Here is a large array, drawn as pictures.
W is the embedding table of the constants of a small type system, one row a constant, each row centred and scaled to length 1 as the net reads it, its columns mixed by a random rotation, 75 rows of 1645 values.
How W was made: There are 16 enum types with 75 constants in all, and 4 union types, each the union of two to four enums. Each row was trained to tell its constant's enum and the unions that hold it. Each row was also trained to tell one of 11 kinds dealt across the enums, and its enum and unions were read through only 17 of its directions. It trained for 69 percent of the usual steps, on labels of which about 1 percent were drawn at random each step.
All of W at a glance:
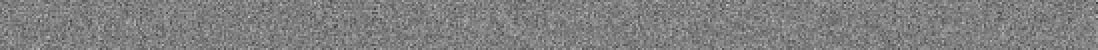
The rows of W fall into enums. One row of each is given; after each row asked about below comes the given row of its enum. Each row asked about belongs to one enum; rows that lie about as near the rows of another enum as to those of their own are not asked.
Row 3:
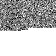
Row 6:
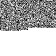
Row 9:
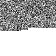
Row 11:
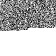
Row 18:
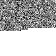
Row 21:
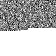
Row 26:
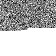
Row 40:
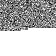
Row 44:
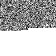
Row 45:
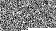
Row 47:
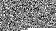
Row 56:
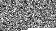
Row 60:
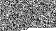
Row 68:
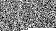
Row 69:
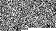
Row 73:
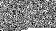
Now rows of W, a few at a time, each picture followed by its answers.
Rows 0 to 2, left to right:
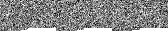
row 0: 60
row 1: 40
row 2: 47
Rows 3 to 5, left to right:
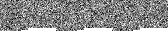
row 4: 40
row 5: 45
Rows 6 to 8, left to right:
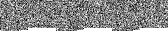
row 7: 9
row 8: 45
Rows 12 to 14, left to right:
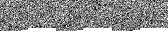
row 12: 68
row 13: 73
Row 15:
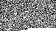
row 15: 40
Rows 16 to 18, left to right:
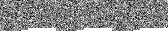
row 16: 18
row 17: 9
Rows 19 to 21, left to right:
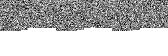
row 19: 47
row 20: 68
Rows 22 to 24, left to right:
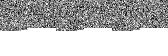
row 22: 26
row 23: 9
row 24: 47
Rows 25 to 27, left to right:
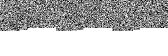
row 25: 11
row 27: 69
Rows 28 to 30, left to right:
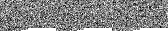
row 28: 68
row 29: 18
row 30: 18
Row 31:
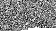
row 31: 68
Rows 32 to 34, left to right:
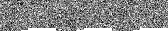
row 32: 3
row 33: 11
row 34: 18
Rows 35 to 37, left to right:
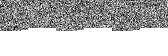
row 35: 69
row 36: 44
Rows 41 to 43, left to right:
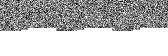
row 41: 21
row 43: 9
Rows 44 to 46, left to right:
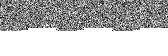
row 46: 40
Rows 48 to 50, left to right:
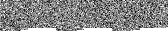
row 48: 11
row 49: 26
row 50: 44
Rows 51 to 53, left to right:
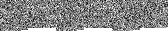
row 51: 56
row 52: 3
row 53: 44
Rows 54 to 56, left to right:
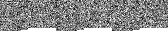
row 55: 69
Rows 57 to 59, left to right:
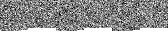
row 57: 44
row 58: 9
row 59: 68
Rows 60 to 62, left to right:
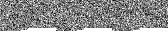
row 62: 26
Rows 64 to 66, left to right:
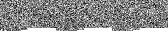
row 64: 26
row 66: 18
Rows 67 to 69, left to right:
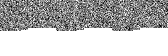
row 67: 21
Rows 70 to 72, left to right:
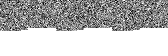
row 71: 44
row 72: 69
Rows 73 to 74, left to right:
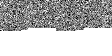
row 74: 47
